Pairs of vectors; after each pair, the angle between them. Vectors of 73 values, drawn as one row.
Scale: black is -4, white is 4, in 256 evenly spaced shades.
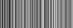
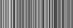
nearly opposite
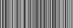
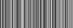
nearly parallel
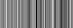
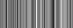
nearly opposite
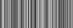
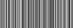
orthogonal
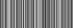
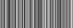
nearly opposite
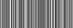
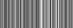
orthogonal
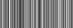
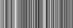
orthogonal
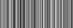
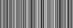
orthogonal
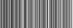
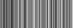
nearly parallel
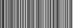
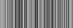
partly opposed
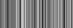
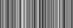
nearly parallel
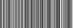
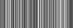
orthogonal
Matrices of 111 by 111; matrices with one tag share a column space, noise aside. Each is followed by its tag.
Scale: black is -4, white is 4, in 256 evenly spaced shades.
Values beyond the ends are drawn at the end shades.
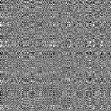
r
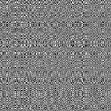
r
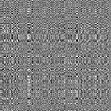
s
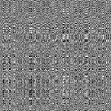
s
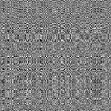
s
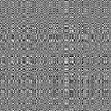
s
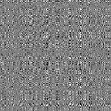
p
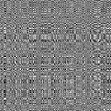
s
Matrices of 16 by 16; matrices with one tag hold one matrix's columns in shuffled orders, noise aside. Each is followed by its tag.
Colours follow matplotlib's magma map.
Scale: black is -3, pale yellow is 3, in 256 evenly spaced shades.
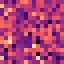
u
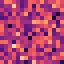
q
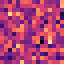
u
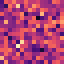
q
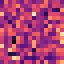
u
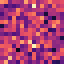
q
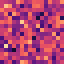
q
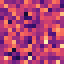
u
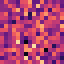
u
